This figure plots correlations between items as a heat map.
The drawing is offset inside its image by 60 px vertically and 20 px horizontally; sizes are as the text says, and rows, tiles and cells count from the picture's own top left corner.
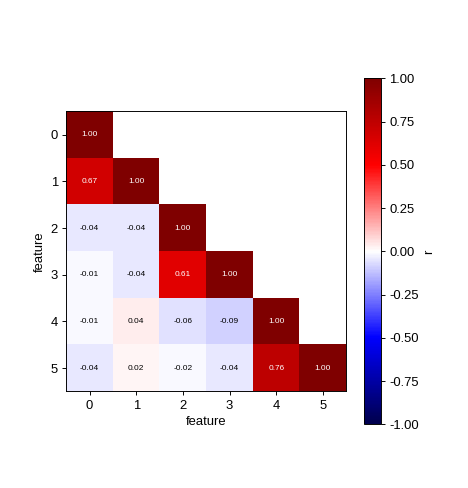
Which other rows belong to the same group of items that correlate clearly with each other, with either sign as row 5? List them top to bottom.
4
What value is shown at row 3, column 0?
-0.01
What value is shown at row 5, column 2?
-0.02
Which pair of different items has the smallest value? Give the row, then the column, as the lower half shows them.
4, 3
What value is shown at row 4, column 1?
0.04
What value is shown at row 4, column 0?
-0.01
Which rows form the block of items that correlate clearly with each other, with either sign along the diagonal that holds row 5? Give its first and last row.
4 to 5
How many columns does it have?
6
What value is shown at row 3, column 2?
0.61
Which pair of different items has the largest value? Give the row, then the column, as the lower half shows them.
5, 4
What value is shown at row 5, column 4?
0.76
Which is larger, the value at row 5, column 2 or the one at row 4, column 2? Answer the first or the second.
the first
